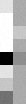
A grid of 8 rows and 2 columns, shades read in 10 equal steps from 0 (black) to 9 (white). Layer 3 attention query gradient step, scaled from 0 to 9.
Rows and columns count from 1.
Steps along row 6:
down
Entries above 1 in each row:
2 2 2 2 1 2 2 2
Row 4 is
9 6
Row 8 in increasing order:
4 6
